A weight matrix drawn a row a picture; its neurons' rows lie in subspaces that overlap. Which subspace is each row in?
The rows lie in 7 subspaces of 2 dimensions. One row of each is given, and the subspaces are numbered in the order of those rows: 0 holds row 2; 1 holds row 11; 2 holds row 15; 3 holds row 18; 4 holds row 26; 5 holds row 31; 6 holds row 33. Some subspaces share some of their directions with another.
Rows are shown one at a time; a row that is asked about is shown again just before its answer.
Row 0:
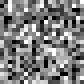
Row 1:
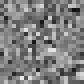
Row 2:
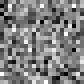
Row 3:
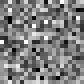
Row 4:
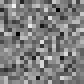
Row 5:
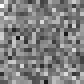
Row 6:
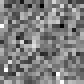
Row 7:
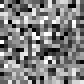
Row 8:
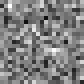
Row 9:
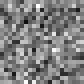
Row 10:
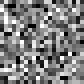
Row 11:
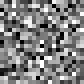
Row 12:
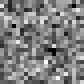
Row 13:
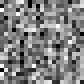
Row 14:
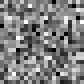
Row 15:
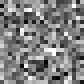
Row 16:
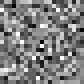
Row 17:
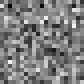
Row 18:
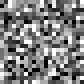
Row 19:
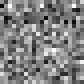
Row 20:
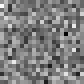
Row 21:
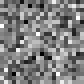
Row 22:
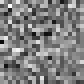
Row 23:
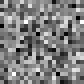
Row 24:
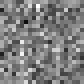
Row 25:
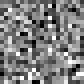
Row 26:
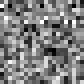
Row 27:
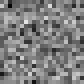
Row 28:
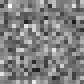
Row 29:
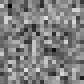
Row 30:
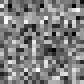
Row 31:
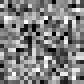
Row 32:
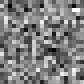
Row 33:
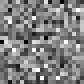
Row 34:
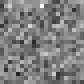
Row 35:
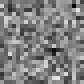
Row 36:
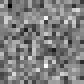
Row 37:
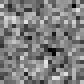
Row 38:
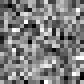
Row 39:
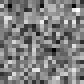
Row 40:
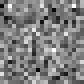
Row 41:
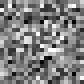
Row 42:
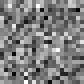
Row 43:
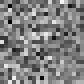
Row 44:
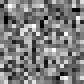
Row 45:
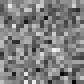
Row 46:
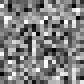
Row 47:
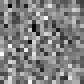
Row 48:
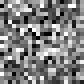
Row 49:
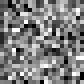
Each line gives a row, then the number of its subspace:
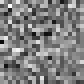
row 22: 6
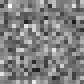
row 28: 3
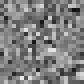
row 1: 3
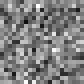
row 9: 4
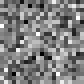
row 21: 5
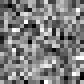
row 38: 0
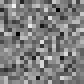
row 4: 1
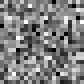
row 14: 5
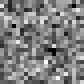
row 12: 2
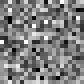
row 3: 6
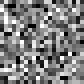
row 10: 1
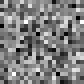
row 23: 5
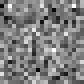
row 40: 0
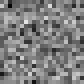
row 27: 3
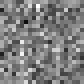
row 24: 4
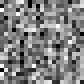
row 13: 4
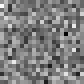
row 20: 0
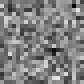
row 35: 2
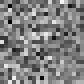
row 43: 6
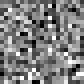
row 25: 3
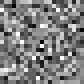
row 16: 1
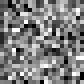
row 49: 0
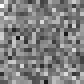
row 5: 0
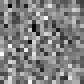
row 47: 2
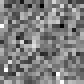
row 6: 5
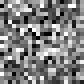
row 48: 6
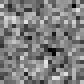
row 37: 2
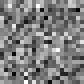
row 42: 4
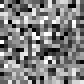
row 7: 6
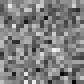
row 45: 4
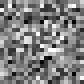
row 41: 1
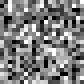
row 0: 6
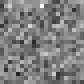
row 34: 5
